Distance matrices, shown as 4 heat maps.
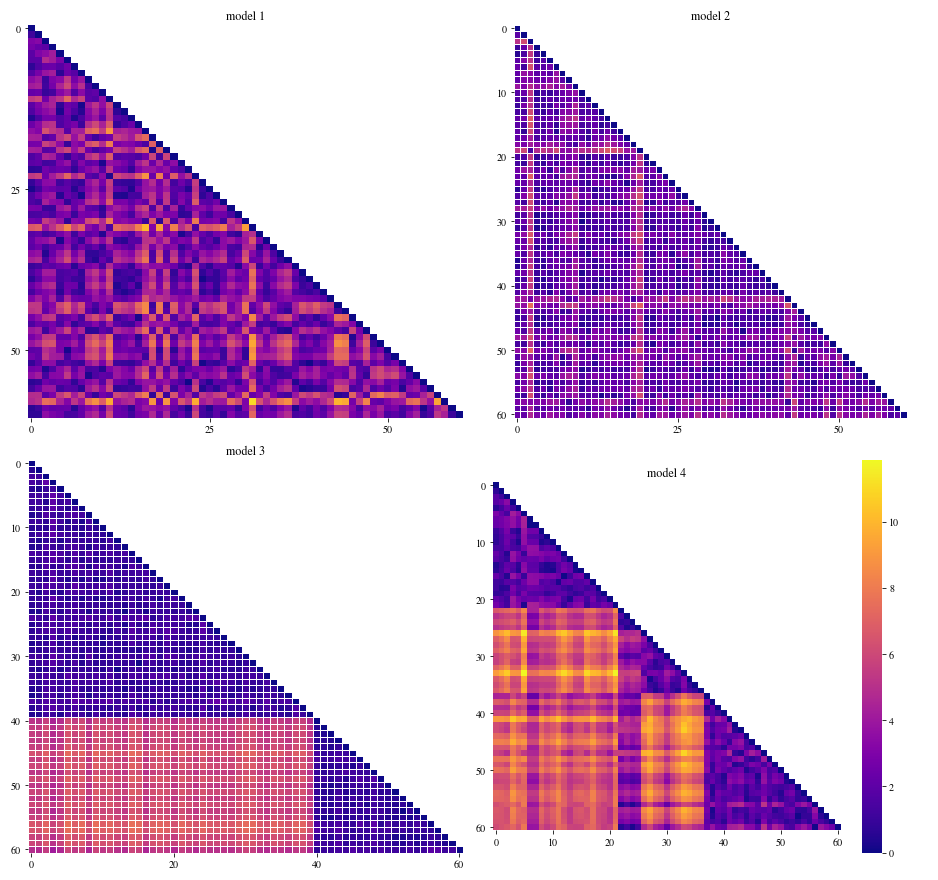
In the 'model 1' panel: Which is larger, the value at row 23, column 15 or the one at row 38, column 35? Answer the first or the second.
the first
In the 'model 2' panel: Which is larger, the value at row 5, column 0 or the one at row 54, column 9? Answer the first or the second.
the second
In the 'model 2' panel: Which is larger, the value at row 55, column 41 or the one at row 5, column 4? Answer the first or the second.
the second
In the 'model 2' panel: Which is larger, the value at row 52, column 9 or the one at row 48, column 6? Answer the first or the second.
the first
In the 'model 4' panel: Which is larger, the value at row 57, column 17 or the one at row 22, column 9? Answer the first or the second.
the first
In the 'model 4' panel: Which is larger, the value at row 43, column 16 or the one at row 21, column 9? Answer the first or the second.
the first
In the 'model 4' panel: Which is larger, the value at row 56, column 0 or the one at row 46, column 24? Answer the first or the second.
the first
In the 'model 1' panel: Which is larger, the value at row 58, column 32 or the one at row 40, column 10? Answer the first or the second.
the first
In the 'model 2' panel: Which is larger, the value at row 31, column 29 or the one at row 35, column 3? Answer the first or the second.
the second
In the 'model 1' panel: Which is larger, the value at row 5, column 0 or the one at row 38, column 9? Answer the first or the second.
the second
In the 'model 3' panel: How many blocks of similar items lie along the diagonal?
2
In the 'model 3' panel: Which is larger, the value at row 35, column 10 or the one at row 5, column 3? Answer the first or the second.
the second
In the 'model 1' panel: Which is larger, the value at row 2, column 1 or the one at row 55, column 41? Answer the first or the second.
the first
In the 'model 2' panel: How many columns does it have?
61
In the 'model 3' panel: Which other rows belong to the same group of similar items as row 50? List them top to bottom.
40, 41, 42, 43, 44, 45, 46, 47, 48, 49, 51, 52, 53, 54, 55, 56, 57, 58, 59, 60
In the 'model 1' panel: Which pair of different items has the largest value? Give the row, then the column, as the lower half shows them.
58, 31
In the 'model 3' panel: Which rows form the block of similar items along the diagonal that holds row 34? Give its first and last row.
0 to 39
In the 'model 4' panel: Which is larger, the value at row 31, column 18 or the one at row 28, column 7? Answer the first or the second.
the first
